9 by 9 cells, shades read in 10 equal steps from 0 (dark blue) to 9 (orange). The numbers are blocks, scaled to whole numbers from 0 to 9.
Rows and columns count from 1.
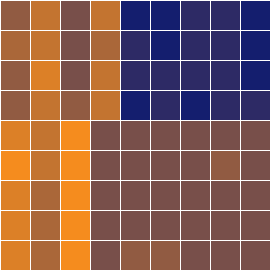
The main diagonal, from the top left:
5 7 4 7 4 4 4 4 4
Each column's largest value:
9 8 9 7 5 5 4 5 4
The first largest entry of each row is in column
2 2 2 2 3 1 3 3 3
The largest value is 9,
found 6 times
